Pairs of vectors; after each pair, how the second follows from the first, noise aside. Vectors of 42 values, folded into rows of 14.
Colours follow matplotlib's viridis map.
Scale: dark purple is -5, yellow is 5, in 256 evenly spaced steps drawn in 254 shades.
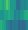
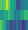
scaled up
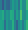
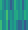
reversed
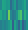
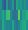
reversed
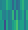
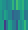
sign-scrambled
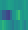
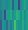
shuffled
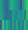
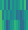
reversed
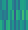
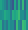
shuffled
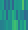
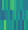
reversed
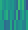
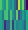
scaled up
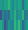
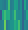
sign-scrambled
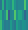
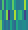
scaled up
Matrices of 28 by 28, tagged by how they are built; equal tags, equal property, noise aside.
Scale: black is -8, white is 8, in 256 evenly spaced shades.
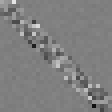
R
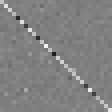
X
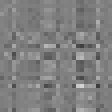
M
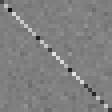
X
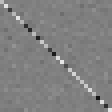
X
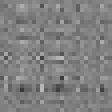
M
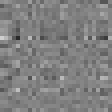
M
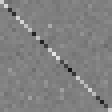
X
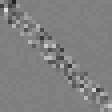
R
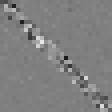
R
